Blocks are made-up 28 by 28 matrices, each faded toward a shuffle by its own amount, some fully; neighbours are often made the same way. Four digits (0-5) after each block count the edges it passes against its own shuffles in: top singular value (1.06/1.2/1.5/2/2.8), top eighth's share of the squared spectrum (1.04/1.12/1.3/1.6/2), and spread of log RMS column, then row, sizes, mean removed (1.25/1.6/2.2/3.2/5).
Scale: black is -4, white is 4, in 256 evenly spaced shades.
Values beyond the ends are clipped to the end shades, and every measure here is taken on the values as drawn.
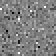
1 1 0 0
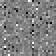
2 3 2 0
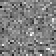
2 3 0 1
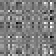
4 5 3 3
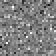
0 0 0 0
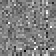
3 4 1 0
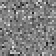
0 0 0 1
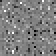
3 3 1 1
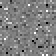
2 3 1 0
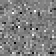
1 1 0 1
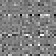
4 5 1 3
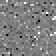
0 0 0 0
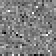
1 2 0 1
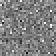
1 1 0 1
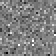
0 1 0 0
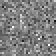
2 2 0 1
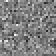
2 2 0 0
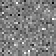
2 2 0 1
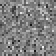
2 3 0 0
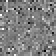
1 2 0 1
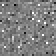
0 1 0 0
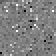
1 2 0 0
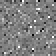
0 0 0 0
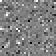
0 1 0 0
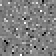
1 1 0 0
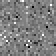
0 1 0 0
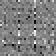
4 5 2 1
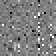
3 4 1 1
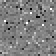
0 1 0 0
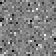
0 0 1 0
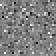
2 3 0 1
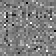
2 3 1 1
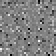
1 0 1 0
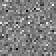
2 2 0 1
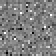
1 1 0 0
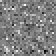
2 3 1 1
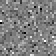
0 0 0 0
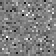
1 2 0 1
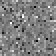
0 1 1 0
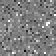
0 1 0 0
